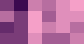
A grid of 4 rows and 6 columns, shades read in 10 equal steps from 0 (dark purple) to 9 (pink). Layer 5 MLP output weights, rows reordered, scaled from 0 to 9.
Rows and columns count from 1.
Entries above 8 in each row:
1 1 1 0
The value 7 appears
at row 1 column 3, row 3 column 4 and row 4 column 6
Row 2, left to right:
6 3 9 5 8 8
